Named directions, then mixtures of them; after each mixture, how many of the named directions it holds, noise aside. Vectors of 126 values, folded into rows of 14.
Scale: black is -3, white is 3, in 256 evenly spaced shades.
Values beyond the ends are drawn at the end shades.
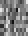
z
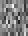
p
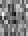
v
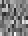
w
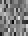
two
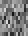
two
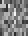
two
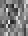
two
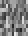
three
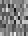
two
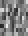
two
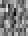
three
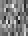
one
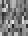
two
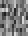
two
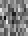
three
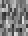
three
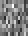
one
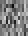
one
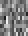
two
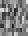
two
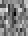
three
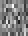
one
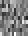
one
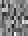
one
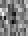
two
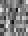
one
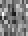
one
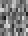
three
